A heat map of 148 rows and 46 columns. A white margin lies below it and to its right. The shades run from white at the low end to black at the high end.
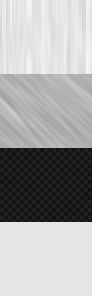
It is made of 4 by 1 panels. Panel 1,1: very low, streaked downward, faint in contrast. Panel 2,1: low, slanting down to the right, faint in contrast. Panel 3,1: very high, checkered, faint in contrast. Panel 4,1: very low, flat.
